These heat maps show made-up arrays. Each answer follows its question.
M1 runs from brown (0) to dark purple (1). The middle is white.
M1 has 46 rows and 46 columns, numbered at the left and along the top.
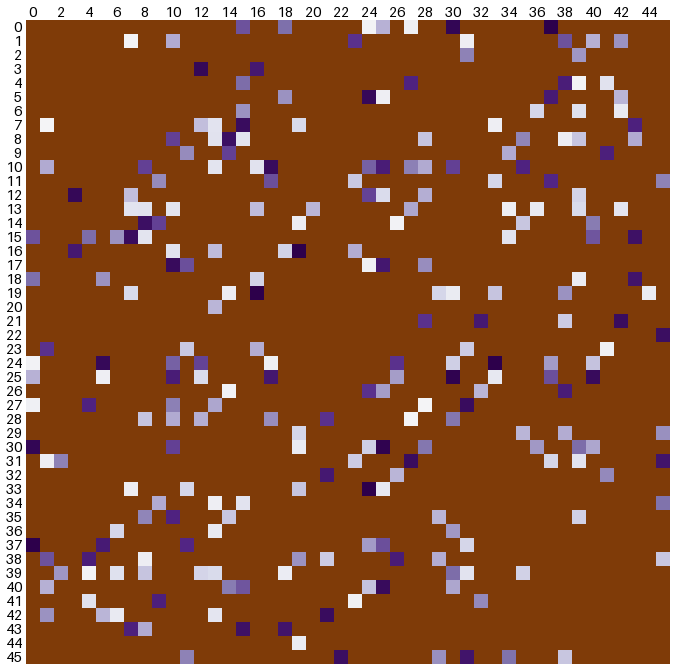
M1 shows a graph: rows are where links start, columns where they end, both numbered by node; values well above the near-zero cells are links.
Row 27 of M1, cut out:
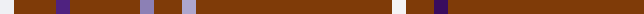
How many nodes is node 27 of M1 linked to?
6
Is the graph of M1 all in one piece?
yes
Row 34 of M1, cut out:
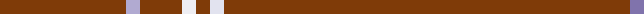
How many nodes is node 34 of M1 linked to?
4
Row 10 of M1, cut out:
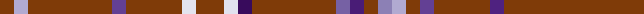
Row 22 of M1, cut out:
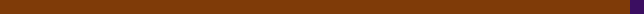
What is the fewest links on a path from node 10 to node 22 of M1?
4
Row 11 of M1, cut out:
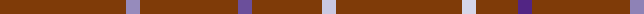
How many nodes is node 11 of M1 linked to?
6
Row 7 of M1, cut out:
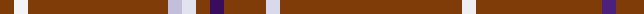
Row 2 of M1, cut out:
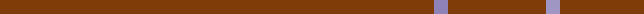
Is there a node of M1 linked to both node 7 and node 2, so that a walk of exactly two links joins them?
no
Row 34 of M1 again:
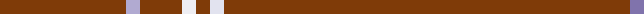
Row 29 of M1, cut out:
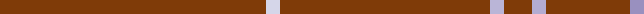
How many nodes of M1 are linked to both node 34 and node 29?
1
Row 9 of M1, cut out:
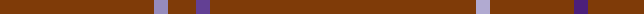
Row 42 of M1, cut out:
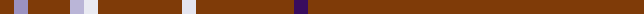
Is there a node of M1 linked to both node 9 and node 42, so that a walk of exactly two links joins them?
no
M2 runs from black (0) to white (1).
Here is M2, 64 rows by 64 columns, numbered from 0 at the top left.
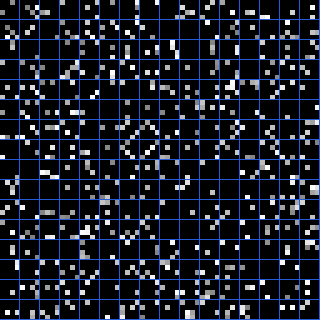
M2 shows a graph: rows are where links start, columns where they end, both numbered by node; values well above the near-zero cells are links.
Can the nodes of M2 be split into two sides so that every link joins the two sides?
no
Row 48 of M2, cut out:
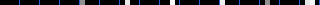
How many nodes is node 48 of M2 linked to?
7
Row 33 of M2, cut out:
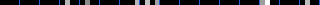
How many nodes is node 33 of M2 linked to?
8
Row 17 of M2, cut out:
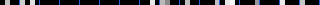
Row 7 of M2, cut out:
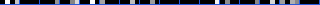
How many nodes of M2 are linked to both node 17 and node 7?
6
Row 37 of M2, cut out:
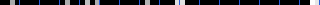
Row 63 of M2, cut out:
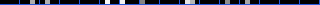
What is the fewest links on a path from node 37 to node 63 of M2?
1
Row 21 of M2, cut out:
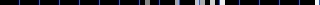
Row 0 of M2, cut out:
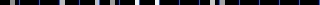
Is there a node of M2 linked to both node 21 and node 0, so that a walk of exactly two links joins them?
yes
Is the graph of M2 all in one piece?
yes
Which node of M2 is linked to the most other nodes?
node 7
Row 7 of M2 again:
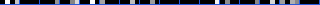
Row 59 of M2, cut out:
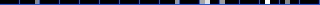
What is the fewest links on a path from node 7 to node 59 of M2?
1
